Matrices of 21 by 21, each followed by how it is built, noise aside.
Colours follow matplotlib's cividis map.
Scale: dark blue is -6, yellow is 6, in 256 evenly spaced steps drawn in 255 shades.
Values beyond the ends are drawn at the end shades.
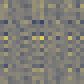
low rank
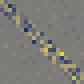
banded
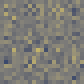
low rank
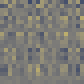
low rank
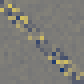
banded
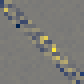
banded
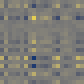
low rank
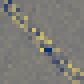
banded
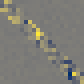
banded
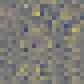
low rank
